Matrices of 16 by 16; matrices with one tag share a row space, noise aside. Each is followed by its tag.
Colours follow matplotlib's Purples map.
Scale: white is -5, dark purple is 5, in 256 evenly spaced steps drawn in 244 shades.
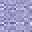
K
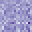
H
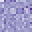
K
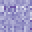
K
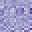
K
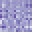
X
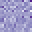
K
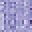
K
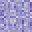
K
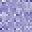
X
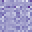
H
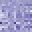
X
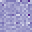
H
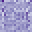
H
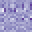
K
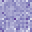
H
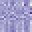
K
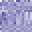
X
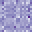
H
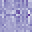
H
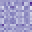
K
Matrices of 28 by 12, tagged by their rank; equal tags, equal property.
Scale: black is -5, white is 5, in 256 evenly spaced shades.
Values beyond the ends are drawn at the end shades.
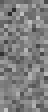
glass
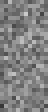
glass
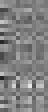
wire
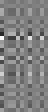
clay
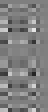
clay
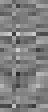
wire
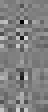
wire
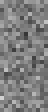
glass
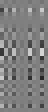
clay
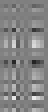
clay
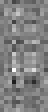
wire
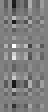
clay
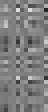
wire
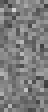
glass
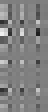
clay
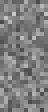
glass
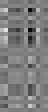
clay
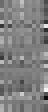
wire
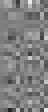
wire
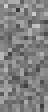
glass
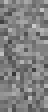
glass
